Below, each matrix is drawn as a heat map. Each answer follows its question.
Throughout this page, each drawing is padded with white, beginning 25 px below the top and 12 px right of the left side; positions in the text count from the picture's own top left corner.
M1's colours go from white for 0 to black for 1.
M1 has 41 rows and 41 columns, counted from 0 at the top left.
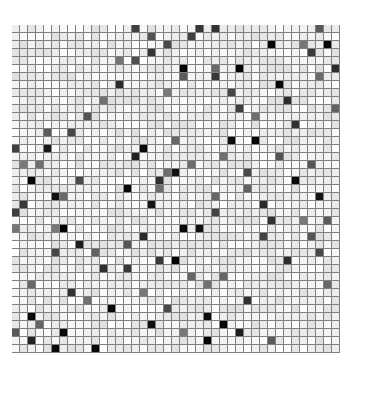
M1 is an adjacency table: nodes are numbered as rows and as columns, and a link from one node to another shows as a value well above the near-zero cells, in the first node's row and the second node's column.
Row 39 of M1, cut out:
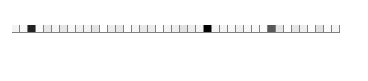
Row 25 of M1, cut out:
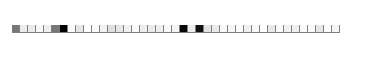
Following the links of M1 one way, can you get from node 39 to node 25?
no
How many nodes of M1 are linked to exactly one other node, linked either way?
1
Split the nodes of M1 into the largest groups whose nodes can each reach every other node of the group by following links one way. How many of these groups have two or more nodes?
2
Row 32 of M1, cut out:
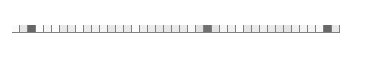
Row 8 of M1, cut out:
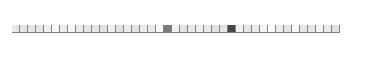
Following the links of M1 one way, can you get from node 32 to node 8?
yes
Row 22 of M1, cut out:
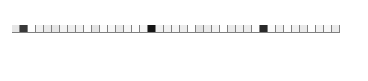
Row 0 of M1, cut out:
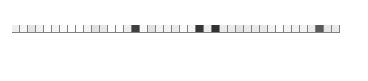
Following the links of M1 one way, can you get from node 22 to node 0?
yes
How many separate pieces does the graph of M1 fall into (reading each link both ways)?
2
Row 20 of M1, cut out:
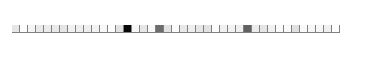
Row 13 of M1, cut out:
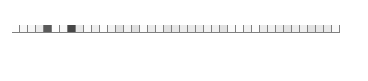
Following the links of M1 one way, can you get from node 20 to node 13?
no
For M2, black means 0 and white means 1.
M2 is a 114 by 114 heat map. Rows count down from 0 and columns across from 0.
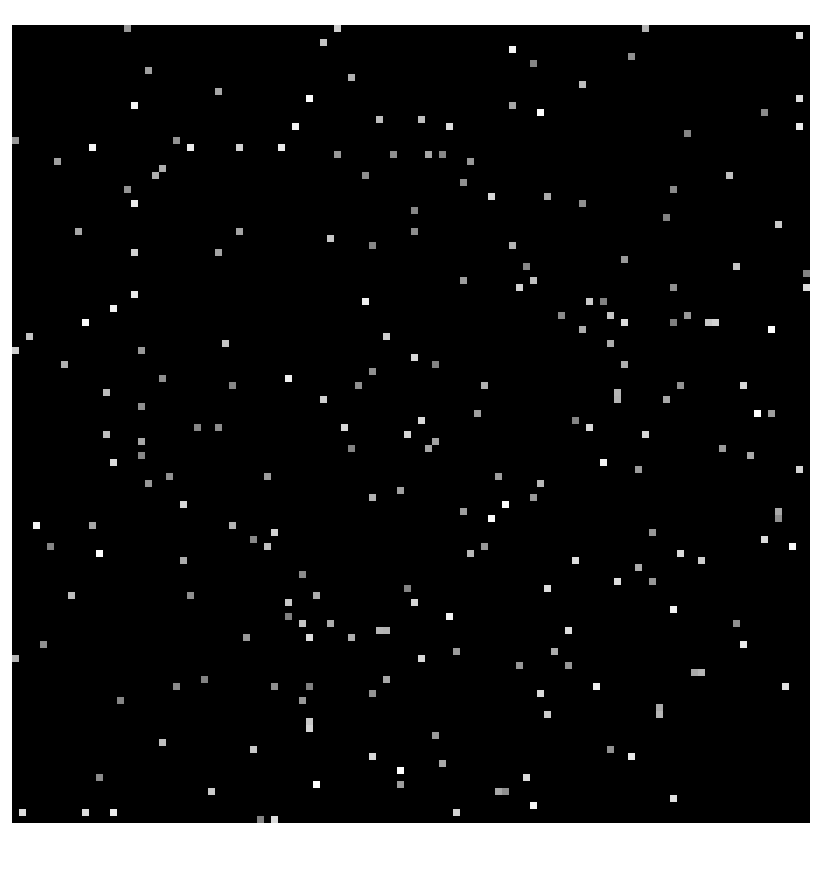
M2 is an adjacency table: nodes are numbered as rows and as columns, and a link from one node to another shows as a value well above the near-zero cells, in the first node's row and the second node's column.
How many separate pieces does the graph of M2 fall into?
1
